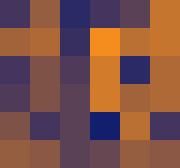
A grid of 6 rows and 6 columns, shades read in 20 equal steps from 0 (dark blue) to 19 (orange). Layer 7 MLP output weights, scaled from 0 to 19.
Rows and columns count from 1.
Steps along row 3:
up down up down up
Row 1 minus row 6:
-7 1 -4 -3 -5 5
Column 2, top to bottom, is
11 13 9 9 4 10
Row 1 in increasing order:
2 4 4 6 11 15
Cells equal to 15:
2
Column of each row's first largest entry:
6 4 4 4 5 1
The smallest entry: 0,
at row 5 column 4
